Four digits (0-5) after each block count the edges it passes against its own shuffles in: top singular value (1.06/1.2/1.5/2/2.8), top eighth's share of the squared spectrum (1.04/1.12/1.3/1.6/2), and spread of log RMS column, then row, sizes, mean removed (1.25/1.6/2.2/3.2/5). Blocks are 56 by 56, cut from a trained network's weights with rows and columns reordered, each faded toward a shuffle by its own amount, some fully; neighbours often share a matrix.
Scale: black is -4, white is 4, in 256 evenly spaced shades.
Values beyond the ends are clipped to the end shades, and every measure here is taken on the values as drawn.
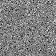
0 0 0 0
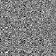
3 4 2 2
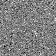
0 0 0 0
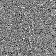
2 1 0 0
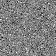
0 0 0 0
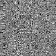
3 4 2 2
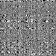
3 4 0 3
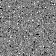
0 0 0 0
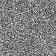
1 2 0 0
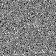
1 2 0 1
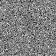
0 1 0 0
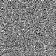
2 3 1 1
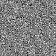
2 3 1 1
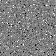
0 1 0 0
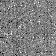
1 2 0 1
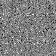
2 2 0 1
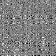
2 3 0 3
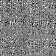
2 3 0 2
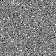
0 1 0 0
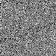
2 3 1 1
